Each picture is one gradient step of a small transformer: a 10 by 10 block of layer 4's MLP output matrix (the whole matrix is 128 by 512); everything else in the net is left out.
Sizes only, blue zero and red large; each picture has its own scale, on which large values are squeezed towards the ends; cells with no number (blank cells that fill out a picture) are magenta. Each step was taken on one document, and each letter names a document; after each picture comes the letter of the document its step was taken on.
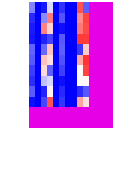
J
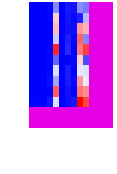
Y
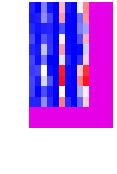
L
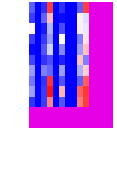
J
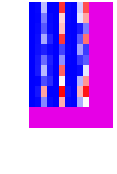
L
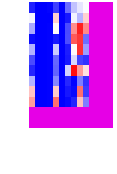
Y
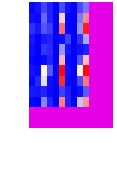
L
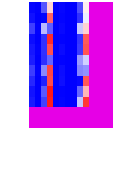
J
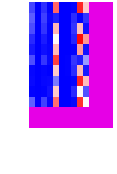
Y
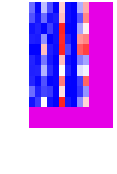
L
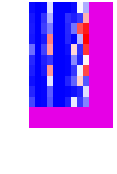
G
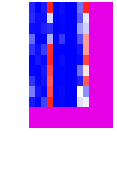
J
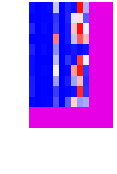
Y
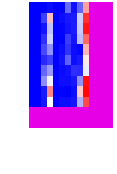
G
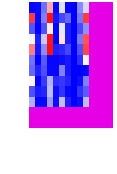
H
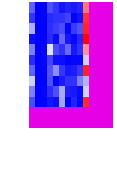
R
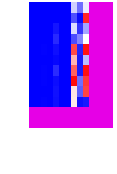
Y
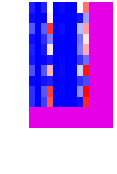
J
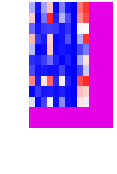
H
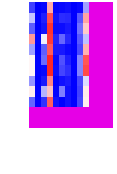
H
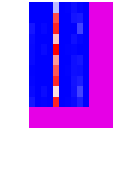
R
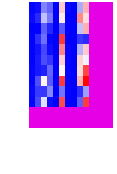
L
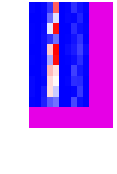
R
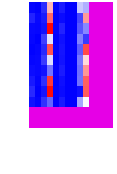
J
